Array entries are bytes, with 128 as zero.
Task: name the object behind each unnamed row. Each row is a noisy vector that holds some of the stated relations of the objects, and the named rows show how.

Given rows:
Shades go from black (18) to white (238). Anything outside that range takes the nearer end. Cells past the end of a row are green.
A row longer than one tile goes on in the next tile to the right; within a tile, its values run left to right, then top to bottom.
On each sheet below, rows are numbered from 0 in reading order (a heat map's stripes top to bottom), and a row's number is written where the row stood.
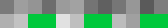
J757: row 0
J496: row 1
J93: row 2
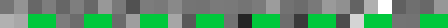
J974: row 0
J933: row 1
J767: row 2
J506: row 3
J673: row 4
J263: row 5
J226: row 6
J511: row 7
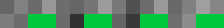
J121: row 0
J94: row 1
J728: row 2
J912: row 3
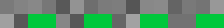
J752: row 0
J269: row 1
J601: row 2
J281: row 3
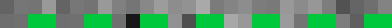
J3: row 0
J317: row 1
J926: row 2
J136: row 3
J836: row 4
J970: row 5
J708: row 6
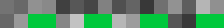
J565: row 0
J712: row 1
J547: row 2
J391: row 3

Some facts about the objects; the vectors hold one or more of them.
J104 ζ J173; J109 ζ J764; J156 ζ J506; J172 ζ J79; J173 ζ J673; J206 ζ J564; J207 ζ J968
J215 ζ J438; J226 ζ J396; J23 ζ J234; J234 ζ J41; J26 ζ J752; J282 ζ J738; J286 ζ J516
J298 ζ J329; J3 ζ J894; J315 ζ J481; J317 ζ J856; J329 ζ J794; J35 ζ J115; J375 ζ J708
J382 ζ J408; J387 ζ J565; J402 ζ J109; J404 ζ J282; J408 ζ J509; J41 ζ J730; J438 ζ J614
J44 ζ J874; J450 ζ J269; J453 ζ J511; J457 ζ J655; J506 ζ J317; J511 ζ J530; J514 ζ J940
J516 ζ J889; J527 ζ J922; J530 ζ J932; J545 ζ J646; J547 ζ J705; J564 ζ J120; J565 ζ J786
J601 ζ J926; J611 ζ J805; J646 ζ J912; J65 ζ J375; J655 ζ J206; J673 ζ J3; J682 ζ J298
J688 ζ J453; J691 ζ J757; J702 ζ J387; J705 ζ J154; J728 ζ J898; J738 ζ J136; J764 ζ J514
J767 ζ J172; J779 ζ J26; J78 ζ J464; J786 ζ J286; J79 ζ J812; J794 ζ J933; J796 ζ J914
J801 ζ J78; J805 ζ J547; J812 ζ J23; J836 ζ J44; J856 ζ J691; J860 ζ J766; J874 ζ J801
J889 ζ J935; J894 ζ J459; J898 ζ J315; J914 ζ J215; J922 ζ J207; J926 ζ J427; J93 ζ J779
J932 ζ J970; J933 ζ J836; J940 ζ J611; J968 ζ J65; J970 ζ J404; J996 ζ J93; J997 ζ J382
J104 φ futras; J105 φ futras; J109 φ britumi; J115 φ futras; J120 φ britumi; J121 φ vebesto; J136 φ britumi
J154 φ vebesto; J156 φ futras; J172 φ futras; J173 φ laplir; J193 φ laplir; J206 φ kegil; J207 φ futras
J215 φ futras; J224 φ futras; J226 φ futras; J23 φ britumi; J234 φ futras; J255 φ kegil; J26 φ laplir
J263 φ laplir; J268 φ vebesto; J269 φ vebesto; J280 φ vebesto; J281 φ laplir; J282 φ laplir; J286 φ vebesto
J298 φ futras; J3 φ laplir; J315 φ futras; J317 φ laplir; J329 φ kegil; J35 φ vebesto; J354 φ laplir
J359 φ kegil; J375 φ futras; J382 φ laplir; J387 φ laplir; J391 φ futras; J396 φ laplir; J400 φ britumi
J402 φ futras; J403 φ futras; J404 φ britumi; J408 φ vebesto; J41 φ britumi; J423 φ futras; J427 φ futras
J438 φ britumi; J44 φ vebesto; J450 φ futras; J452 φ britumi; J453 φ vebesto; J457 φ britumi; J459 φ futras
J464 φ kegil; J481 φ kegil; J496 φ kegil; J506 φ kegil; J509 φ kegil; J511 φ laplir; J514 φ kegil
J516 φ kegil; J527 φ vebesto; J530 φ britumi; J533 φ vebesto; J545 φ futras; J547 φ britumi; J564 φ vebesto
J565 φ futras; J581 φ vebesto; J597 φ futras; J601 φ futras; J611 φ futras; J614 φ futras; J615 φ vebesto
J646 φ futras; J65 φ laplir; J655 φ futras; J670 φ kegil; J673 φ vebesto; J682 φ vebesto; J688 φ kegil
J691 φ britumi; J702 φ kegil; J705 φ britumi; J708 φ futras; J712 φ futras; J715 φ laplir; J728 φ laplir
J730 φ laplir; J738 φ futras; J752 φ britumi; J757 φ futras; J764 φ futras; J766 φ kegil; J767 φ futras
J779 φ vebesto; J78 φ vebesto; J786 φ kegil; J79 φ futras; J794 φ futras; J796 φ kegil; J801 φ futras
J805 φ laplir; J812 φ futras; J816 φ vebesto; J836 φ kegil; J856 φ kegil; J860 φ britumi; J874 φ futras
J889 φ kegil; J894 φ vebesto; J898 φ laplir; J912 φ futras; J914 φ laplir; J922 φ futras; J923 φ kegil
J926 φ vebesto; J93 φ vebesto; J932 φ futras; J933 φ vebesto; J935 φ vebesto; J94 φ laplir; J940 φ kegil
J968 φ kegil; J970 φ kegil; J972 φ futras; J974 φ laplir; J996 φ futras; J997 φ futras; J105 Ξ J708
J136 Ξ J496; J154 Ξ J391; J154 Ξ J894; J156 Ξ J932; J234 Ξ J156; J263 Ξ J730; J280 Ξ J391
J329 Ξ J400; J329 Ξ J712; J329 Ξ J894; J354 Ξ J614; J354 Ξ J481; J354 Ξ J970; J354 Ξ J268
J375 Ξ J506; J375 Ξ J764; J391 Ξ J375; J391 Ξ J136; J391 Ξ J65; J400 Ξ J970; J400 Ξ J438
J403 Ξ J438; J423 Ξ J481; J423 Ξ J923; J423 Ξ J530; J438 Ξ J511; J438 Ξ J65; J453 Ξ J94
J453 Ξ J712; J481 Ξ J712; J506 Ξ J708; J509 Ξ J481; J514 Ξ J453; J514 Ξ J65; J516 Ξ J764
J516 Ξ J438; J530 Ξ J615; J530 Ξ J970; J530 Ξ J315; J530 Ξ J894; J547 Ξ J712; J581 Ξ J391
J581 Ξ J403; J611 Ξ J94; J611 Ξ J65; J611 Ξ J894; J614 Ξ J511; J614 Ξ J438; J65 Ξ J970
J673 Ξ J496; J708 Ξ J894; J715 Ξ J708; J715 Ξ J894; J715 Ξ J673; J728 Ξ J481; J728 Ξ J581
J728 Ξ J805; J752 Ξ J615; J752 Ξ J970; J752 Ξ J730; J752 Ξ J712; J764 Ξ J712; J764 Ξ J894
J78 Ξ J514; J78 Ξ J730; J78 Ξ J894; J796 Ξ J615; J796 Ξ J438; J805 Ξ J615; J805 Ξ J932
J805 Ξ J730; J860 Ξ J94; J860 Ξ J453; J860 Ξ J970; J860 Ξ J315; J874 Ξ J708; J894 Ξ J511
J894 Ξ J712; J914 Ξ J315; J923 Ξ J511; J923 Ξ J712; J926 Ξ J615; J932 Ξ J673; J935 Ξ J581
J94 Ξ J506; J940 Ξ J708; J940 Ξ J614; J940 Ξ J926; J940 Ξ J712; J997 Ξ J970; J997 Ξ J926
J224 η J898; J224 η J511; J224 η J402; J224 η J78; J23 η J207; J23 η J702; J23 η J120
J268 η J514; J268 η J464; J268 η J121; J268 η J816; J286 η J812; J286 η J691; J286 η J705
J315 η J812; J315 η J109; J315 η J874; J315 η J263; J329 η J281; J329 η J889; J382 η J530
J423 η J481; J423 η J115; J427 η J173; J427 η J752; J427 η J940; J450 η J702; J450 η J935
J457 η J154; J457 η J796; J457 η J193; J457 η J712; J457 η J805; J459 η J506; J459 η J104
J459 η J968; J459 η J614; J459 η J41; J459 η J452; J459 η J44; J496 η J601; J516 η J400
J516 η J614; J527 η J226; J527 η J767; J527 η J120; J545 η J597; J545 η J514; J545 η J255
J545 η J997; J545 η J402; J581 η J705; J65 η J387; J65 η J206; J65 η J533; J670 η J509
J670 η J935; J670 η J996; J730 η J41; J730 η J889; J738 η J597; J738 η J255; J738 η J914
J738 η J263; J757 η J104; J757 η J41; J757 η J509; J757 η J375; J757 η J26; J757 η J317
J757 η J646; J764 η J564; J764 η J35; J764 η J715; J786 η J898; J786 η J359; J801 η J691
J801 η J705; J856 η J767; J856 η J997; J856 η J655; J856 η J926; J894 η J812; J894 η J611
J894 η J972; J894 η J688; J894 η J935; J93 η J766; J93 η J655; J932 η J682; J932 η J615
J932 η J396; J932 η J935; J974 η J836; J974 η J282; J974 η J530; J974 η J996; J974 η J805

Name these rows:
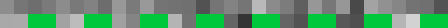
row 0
J702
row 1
J315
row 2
J932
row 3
J940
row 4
J614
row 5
J234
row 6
J997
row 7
J450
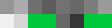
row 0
J670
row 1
J914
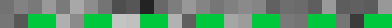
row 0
J615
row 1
J464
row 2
J764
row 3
J509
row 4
J41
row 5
J35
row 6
J715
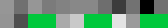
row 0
J530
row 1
J738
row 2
J894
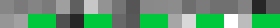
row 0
J109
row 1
J403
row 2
J611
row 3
J545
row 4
J329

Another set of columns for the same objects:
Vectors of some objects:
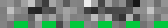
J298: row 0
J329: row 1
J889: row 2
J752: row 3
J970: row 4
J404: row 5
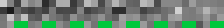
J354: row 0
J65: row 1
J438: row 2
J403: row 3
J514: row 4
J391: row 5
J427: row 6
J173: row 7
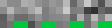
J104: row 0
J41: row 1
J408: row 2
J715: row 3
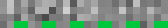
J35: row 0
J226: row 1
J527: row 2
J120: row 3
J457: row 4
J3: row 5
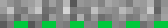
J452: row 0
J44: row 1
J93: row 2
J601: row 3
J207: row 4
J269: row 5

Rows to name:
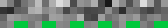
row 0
J923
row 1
J682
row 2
J935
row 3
J511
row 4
J805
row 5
J375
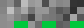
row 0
J450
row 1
J156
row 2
J730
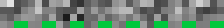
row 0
J926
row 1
J286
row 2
J712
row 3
J496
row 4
J691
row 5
J708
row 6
J23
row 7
J400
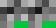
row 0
J728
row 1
J796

